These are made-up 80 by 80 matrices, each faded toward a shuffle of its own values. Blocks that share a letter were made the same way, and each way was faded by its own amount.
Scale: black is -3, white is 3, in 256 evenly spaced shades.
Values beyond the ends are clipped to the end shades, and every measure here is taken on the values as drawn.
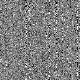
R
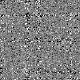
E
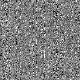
R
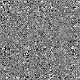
E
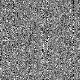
R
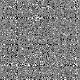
E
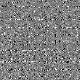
E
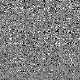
E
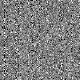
R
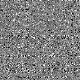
E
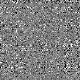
E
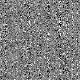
R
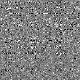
E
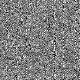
R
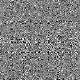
E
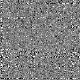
E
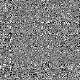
E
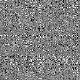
E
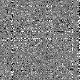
E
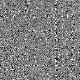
E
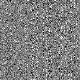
R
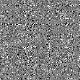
E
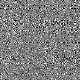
E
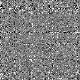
E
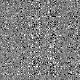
E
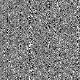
R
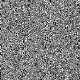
R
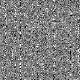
R
